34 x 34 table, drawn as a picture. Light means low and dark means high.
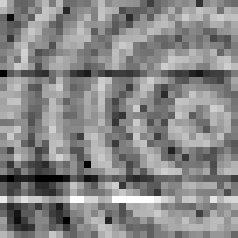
Average level on the scale: 50%. Odd patch: higher, in the bottom left. Rings: centred on the middle right. Odd lines: rows 11, 26 and 29. Ninth with the highest average: bottom left.
